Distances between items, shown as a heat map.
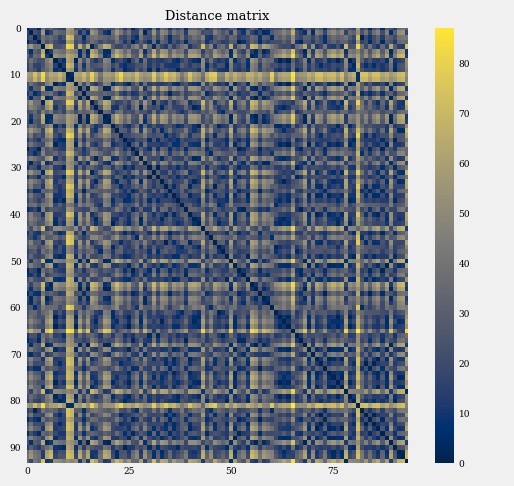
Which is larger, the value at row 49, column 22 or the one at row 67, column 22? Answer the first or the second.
the second
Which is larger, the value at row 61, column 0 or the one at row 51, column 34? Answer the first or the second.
the first
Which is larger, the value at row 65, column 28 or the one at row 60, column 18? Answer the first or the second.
the second
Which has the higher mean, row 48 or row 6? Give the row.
6
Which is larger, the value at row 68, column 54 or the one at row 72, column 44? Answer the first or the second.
the first
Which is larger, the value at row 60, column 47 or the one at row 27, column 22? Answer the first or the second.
the second
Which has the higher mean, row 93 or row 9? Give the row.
93
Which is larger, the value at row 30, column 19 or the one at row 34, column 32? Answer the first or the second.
the first
